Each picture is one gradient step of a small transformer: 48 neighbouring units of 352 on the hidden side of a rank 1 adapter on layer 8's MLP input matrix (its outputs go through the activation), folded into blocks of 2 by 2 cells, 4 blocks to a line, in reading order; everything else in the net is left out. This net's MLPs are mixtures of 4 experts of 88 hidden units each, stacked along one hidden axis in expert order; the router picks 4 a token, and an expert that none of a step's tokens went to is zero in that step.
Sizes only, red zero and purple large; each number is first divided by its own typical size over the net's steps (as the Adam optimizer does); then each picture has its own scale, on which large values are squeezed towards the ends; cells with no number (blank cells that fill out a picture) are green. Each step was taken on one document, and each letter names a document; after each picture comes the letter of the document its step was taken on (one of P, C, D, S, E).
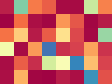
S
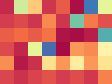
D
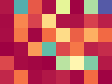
D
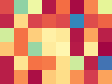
D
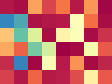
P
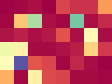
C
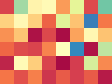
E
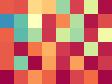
P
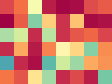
S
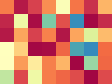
C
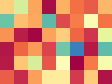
E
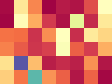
C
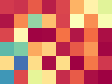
C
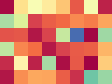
P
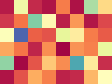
D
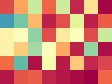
P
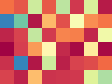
P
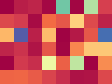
D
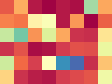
D
